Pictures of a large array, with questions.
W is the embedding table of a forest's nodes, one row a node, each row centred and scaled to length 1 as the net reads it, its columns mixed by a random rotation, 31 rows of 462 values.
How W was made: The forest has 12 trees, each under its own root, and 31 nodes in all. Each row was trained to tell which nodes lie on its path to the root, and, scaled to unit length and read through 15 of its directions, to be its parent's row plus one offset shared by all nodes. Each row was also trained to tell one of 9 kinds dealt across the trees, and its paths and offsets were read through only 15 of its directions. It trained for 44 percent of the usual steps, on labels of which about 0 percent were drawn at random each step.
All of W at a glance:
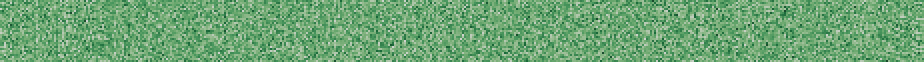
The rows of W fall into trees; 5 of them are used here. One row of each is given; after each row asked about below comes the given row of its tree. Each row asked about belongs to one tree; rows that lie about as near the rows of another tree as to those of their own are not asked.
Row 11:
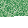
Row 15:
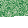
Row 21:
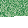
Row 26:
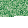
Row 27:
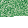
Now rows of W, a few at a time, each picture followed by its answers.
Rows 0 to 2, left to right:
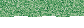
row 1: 15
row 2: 27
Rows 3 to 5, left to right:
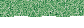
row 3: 11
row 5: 21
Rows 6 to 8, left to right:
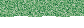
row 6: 11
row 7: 15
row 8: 15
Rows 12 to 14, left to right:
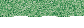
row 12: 27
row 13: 27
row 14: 21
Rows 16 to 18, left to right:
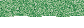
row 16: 15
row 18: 11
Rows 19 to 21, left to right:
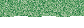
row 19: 11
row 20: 27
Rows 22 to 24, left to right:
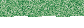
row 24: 27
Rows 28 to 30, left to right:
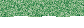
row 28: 11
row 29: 26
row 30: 15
